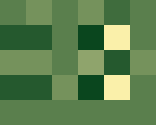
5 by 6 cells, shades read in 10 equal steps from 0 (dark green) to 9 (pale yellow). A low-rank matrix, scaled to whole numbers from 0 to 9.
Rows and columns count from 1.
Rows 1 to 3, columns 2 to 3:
4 3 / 1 3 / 4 3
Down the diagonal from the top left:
3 1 3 0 3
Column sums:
12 13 16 12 24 16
